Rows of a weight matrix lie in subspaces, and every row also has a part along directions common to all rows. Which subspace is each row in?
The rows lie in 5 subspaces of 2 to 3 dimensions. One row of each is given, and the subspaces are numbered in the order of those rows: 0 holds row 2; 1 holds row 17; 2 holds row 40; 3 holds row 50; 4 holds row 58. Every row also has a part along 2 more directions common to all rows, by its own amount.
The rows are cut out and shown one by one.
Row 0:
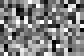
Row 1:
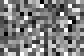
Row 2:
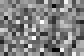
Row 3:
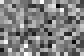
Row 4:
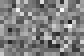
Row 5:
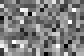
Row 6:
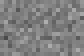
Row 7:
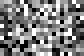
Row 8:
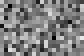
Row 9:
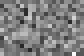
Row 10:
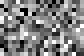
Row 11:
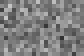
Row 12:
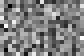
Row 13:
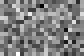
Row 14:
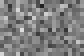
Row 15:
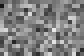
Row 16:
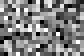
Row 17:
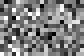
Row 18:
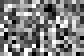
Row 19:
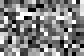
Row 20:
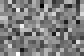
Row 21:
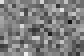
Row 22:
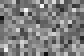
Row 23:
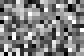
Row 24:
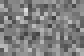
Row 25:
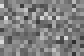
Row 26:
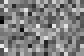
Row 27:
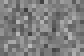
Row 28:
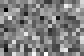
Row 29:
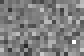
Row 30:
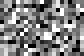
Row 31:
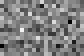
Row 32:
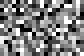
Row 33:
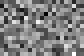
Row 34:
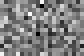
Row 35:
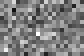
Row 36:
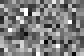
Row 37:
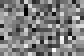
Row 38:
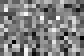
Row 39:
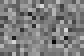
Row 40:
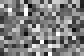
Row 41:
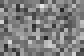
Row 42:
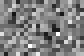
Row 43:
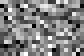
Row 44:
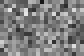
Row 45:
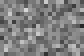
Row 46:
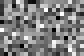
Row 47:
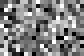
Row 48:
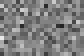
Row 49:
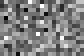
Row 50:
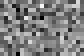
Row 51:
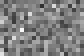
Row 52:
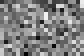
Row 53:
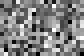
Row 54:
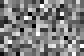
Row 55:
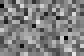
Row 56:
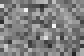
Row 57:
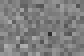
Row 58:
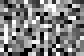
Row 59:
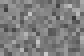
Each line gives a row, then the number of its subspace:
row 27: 0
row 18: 4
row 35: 1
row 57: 2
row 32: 3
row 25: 1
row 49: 3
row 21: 2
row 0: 1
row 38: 4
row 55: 1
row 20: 3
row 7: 2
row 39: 4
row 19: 3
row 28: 4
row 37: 2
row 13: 3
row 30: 0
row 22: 1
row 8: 4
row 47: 4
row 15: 4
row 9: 1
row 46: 1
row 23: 1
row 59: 4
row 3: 2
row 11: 4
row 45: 1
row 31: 2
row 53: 0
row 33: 1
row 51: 0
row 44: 3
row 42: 0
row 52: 2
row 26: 0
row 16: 3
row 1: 4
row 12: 4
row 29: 2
